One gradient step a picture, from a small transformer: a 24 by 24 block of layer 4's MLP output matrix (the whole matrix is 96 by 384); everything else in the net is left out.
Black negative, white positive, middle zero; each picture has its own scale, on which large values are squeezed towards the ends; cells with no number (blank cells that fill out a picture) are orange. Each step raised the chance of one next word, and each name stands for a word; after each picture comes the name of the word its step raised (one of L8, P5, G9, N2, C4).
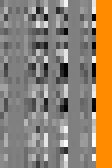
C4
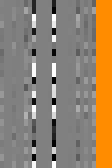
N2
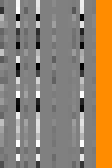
C4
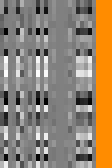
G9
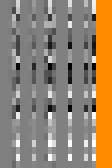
C4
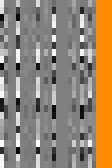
C4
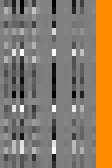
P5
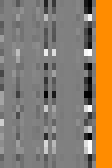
P5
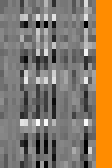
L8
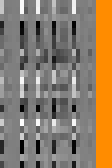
L8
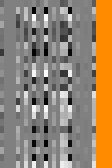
N2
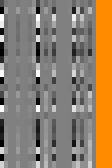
N2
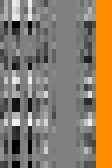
L8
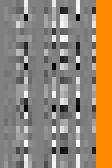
C4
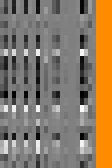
P5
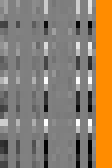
L8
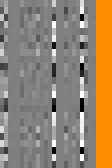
C4
